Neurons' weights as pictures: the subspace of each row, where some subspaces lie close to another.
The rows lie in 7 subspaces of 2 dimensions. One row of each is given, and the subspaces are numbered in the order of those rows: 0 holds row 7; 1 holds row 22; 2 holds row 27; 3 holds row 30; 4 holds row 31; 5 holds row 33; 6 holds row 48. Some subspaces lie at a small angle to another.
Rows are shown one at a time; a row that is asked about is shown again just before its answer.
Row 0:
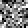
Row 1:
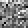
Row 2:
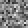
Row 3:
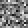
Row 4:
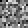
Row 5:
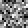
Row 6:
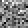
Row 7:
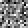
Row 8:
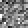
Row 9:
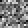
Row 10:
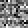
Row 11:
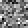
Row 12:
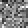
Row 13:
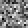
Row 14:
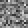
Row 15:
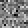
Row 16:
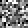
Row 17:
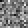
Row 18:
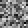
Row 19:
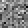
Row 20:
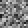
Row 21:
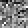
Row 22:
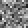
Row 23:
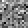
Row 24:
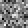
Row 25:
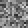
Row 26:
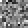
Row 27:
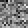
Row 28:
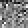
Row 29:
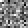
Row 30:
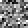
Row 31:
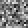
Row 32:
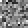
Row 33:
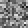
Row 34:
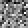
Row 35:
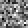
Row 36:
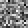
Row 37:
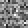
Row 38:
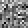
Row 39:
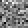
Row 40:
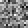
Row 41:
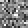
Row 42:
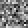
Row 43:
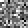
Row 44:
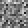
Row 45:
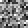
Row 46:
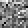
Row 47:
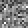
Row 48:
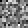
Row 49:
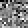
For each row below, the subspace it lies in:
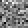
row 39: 6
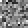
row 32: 6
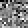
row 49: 0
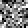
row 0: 1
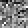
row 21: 2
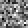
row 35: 4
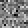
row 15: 1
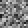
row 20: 5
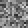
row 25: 5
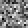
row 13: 4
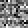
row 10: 4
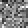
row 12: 1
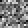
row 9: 3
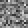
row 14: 2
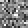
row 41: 1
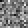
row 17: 0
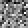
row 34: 0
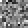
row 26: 6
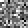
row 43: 0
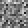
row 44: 0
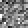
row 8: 5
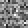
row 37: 4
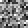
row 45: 3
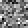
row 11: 3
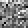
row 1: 2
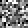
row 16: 6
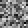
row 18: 5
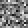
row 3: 2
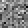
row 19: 5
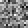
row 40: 3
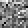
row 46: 2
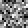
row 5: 1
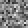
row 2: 4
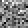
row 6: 6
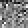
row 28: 0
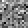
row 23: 5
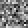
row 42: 4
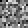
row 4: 6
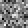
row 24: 1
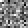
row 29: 0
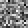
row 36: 2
